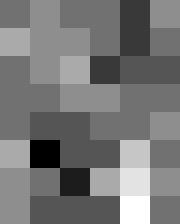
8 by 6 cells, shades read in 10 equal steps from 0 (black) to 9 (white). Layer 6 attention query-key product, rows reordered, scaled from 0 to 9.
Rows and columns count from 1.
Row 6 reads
6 0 3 3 7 4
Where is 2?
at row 1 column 5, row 2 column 5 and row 3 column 4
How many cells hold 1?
1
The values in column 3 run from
1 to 6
